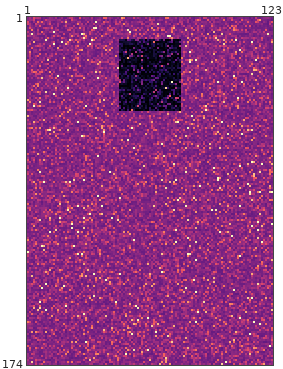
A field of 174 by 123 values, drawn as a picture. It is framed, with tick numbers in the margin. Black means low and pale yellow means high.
The ninth with the lowest average is the top middle. An odd patch, lower than its surroundings, sits in the top middle. On average the colour sits 40% of the way up the scale. No regular stripes run through it.
